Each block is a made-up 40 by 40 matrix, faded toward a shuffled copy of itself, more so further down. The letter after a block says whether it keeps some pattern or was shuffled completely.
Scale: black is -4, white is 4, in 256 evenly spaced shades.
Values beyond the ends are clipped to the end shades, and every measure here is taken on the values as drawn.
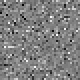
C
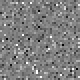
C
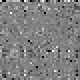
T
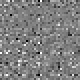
T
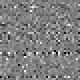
T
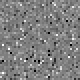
C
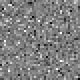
C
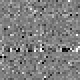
T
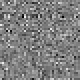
T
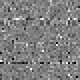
T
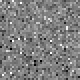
C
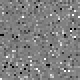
C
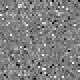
C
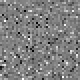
C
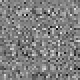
T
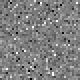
C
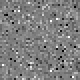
C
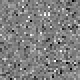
C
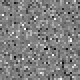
C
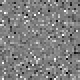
C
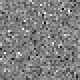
C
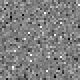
C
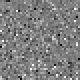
C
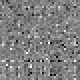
T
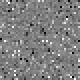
C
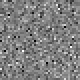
C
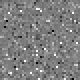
C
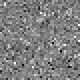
C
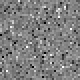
C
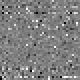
T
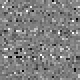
T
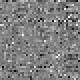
T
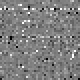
T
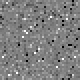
C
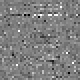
T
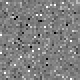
C
